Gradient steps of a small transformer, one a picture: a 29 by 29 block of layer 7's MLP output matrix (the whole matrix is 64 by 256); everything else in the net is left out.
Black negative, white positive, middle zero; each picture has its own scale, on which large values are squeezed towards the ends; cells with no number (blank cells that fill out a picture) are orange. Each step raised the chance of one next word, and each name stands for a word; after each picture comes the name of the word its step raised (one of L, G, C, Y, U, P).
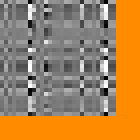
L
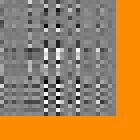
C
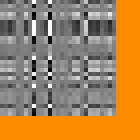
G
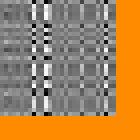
L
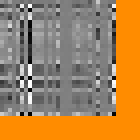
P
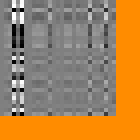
P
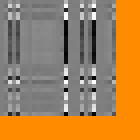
P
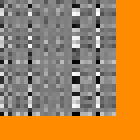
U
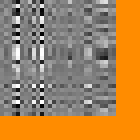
C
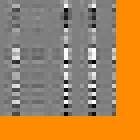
C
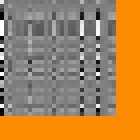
G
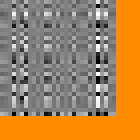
U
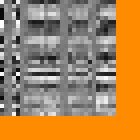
G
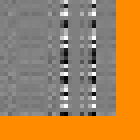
U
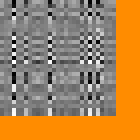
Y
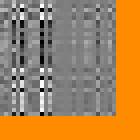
P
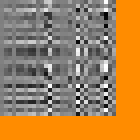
C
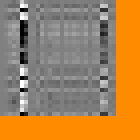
P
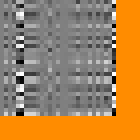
U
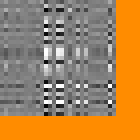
C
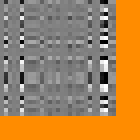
Y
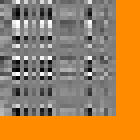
G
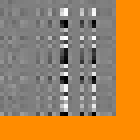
U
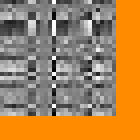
G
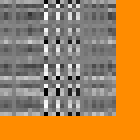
L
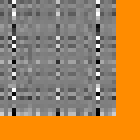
U
